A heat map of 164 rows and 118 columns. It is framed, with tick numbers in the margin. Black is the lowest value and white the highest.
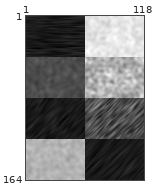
The table splits into 4 rows of 2 panels. Panel 1,1: very low, streaked across, faint in contrast. Panel 1,2: very high, blotchy, faint in contrast. Panel 2,1: low, blotchy, faint in contrast. Panel 2,2: high, blotchy. Panel 3,1: very low, slanting up to the right, faint in contrast. Panel 3,2: low, slanting up to the right. Panel 4,1: high, blotchy, faint in contrast. Panel 4,2: very low, slanting up to the right, faint in contrast.
